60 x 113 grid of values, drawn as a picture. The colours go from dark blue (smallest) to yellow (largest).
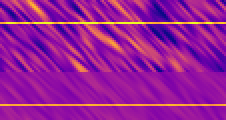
The bottom part is calmer, past a seam about 60% of the way down. The values are skewed, with a long tail toward high values. Rows 12 and 53 differ from the rows beside them.
